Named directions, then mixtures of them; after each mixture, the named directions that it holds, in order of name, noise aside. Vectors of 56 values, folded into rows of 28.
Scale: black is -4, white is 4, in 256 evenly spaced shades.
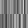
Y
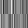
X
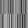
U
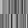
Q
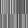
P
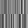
U, Y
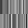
Q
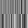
U, Y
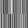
U, X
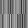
U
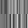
Q, Y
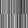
P, U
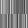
P, Q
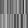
Y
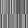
P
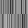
P, U
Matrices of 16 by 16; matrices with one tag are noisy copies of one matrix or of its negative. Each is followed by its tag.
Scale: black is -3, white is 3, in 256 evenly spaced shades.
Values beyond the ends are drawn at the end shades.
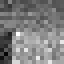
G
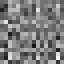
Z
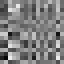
Z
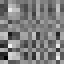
Z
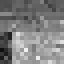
G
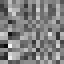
Z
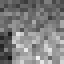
G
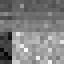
G
